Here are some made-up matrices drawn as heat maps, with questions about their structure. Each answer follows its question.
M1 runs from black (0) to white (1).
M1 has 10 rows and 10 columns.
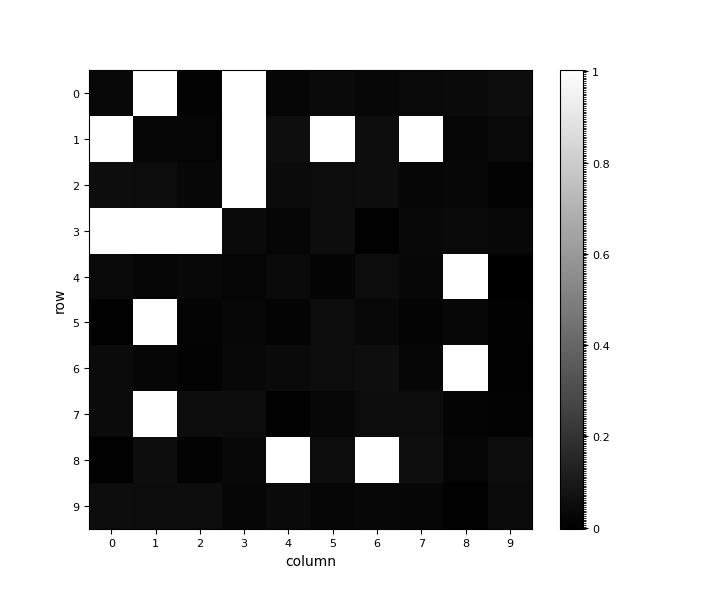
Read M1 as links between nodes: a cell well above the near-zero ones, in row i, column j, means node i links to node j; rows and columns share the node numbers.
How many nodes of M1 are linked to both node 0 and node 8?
0
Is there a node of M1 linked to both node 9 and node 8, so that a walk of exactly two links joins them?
no
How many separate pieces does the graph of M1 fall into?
3
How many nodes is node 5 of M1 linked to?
1
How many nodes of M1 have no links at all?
1
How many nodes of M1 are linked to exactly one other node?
5
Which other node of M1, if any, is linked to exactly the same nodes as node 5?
node 7
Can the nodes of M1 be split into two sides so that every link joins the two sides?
no
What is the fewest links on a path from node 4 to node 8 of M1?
1
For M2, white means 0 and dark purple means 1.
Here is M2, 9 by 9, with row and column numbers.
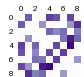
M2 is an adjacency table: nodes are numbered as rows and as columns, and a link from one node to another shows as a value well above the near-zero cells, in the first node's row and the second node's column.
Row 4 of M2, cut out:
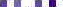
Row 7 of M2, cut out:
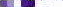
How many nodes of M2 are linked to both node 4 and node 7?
1
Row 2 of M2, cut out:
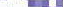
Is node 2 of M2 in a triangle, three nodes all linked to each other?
yes
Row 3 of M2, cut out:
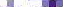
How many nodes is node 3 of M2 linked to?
4
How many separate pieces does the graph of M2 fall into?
1
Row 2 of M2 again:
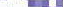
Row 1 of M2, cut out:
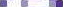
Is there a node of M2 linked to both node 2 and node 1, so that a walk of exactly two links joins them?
yes
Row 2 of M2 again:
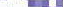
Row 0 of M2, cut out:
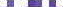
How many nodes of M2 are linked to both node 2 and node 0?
2
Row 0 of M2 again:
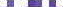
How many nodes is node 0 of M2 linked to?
4
